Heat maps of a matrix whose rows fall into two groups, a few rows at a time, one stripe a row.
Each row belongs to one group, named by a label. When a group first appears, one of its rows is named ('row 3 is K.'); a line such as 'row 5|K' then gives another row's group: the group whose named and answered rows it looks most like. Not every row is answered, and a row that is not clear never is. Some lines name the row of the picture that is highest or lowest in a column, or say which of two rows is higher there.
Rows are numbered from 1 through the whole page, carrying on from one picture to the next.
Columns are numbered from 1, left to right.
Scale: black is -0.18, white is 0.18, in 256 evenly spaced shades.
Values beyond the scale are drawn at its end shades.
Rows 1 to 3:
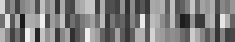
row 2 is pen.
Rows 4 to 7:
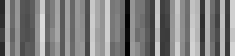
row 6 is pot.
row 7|pot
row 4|pot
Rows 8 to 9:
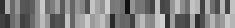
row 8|pot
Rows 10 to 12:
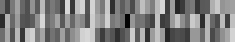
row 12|pen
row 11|pot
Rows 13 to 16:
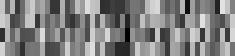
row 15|pot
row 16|pen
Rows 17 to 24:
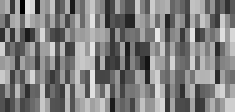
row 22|pen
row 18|pen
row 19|pot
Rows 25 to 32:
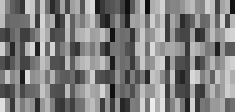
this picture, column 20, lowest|25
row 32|pen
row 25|pen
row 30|pen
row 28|pen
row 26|pen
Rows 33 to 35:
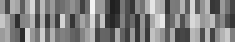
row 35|pen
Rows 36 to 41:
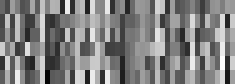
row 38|pot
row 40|pot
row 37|pot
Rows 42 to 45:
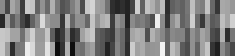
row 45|pen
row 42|pen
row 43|pot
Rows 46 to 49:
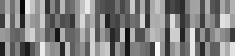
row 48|pen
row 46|pen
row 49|pot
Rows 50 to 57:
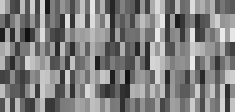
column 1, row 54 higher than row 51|Yes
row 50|pen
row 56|pen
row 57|pot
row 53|pen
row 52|pot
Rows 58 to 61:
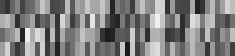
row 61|pen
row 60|pen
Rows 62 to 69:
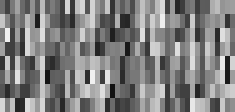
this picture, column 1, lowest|66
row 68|pot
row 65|pen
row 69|pen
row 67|pot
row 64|pen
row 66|pot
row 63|pen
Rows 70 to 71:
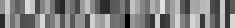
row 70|pen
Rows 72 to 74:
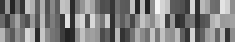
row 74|pen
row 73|pot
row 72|pen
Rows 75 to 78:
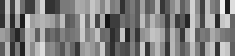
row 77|pen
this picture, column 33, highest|77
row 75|pot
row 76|pen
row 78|pen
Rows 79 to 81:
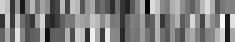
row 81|pot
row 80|pot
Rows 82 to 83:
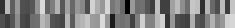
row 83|pot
